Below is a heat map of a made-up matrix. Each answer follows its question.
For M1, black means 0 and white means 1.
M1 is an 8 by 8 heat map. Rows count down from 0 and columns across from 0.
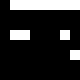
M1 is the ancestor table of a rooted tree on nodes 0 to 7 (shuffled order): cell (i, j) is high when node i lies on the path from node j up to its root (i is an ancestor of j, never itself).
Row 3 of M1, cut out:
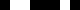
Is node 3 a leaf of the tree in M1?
no
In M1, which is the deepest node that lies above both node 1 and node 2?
3
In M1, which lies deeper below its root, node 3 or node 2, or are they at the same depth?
node 2
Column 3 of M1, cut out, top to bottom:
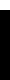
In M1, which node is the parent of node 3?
0
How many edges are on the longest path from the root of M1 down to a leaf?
2
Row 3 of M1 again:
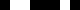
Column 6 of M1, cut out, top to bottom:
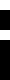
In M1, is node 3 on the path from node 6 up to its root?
yes
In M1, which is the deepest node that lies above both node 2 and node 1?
3
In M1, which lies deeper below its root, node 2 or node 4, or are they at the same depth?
node 2
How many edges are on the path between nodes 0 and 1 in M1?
2
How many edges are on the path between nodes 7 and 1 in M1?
4
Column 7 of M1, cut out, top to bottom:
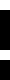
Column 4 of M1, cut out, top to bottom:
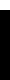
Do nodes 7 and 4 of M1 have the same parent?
no
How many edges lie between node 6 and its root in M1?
2
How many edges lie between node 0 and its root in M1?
0
